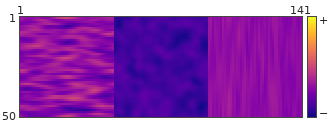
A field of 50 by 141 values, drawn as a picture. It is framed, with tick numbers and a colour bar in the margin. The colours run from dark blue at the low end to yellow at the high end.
It is made of 1 by 3 panels. Panel 1,1: low, streaked across. Panel 1,2: very low, blotchy, faint in contrast. Panel 1,3: low, streaked downward, faint in contrast.
